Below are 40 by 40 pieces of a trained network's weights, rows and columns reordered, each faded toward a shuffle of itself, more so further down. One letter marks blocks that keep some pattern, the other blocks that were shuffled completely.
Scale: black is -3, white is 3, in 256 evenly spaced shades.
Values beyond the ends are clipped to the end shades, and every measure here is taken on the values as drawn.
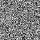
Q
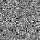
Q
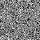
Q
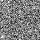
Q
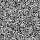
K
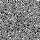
K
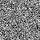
K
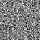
Q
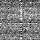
Q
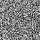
Q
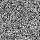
K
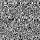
Q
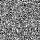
Q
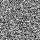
K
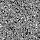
K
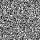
Q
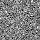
K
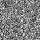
Q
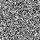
K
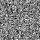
K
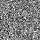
K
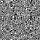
Q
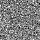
K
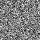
K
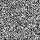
K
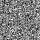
K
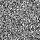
K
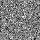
K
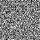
Q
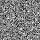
K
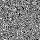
K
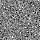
K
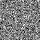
K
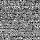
Q
